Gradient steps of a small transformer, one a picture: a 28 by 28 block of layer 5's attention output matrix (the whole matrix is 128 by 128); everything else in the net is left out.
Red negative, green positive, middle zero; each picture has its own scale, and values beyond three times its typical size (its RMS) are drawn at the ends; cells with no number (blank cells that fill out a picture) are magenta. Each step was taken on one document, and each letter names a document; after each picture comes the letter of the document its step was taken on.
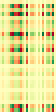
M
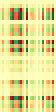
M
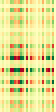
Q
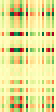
M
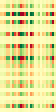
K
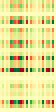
Q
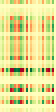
Q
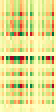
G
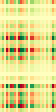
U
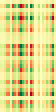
K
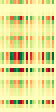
Q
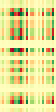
M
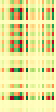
M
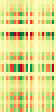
G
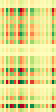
U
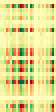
K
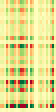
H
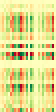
G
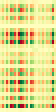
U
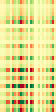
K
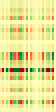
Q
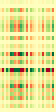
Q
